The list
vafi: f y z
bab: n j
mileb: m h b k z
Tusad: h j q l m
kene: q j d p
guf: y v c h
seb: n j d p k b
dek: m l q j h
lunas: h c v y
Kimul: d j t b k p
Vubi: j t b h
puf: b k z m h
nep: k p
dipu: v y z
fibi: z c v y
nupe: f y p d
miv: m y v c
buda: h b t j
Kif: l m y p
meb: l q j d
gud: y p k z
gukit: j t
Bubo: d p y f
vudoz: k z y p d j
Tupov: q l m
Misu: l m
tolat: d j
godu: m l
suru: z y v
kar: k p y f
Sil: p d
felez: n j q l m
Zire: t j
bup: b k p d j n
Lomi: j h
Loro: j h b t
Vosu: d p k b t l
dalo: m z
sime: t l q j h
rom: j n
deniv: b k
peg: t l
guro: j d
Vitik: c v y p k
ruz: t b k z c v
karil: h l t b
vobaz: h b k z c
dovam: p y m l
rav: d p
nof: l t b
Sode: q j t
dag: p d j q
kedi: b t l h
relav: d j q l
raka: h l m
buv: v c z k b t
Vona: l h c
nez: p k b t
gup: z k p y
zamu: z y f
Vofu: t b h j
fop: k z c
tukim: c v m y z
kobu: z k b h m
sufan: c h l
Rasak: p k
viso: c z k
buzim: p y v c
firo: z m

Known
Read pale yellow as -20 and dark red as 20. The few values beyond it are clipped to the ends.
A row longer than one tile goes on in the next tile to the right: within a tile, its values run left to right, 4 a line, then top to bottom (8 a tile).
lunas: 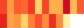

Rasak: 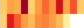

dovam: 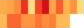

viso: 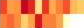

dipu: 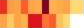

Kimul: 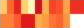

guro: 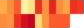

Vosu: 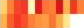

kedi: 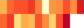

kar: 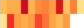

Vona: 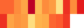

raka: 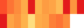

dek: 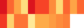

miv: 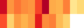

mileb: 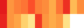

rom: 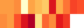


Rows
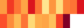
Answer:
nof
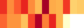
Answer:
Vitik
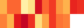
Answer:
relav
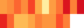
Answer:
buda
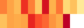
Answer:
zamu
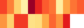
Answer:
Tupov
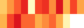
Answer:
Sil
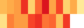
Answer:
gud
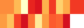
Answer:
Sode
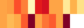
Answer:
nupe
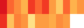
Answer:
godu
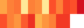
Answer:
Loro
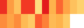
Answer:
firo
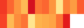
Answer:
Misu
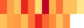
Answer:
suru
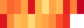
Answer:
karil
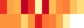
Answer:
fibi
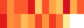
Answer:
sufan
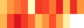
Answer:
dag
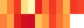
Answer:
tolat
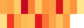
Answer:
vudoz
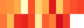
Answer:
felez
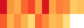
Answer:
dalo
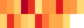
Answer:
fop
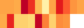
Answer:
puf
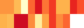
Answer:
kene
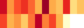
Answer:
tukim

